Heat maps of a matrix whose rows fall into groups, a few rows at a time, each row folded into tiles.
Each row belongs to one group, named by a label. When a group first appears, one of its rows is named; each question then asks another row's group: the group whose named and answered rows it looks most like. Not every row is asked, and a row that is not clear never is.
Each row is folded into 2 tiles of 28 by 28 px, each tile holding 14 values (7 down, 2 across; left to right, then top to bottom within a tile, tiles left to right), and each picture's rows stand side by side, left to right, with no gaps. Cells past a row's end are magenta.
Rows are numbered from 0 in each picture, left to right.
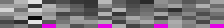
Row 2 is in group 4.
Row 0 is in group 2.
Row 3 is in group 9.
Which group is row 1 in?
4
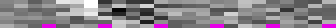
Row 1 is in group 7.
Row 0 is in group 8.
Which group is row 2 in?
9
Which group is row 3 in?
2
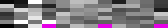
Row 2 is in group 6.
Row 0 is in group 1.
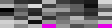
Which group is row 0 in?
9
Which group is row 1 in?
4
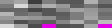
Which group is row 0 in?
8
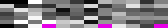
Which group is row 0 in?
1
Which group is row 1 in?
9
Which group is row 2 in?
8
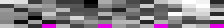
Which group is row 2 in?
9
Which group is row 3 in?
7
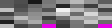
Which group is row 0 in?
4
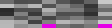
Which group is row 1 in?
4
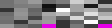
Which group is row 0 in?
6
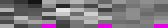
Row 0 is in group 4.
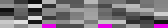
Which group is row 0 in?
9
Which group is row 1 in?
1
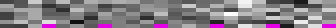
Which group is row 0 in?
1
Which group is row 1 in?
6
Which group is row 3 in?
6
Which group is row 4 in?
7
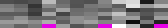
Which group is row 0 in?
4
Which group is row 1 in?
4
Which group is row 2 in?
8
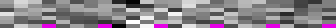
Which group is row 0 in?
7
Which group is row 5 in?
4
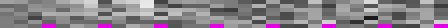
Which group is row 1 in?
7
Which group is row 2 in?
7
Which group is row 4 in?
9
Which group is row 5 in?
1
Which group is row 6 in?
2
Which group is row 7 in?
1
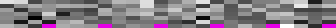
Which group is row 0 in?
8
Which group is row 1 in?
9
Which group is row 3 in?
2
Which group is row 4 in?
6
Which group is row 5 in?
8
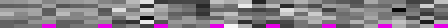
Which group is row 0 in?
2
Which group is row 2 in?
2
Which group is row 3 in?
4
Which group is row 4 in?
8
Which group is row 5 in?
2
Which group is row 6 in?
1
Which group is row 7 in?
9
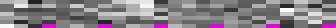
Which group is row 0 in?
8
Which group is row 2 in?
7
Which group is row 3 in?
8
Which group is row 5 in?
2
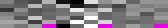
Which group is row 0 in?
9
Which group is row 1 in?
1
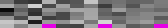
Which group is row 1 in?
1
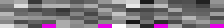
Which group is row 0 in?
8
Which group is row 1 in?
9
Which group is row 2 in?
8
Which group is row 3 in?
4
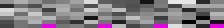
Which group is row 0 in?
2
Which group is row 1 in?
2
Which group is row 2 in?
4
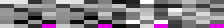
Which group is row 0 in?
8
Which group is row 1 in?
8
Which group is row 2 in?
1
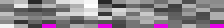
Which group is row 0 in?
8
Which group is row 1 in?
7
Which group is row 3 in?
6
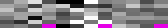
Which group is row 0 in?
2
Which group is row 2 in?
8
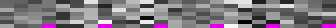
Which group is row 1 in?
1
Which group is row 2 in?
2
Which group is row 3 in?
9
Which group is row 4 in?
8
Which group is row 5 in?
6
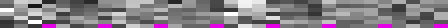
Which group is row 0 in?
2
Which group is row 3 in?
6
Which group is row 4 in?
7
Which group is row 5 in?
4
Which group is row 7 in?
6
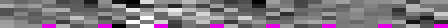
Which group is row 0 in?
9
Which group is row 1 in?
4
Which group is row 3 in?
2
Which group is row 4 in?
4
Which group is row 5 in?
4
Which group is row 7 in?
6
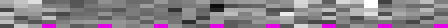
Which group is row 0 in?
7
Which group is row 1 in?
4
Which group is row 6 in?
7
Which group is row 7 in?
2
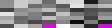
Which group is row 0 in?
7
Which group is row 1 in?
8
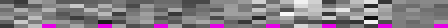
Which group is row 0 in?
1
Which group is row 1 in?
6
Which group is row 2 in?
4
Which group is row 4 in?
2
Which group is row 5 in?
7
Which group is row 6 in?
2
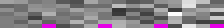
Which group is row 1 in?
1
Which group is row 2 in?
9
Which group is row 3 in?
7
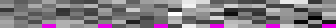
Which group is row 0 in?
9
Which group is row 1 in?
9
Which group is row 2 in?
6
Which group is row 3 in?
7
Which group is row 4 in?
9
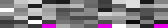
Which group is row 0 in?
2
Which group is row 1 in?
6
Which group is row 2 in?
8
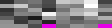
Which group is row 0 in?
6
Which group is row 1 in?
7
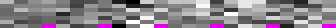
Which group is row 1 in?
4
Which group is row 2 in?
1
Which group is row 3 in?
7
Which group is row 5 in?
1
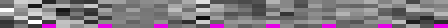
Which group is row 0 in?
2
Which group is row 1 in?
9
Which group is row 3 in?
2
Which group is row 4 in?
4
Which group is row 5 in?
4
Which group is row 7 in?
6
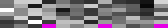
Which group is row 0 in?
2
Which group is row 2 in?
4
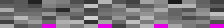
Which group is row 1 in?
9
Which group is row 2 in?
1
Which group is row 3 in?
6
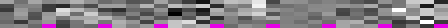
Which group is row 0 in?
6
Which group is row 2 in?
9
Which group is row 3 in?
9
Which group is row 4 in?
7
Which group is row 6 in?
9
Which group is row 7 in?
2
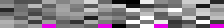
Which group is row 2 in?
1
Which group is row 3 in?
2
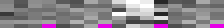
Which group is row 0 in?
4
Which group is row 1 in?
1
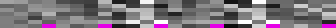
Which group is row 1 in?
4
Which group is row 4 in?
1
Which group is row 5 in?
6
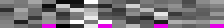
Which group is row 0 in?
6
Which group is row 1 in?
1
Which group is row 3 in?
4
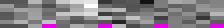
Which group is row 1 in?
7
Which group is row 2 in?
4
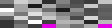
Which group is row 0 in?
2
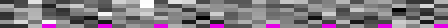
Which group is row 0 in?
1
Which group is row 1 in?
6
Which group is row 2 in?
7
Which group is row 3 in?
8
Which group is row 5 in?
8
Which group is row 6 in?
6
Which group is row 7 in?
9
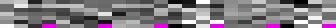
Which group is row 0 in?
8
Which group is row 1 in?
6
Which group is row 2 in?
9
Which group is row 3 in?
1
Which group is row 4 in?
2
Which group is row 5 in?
1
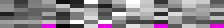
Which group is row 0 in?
4
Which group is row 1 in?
1
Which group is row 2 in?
7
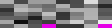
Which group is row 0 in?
6
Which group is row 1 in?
1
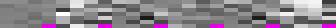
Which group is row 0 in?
8
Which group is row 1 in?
7
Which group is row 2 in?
8
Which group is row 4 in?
8
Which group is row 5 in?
7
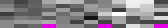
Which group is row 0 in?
4
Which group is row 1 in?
8
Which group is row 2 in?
7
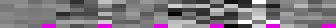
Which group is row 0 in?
8
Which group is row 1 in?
4
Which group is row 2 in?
6
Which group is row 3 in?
9
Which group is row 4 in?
1
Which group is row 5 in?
8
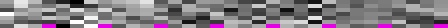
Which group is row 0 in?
7
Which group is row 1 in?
1
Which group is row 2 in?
7
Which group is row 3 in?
6
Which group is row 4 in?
9
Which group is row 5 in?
9
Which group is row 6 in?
4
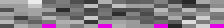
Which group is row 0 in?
7
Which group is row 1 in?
9
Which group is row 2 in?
9
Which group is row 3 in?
1
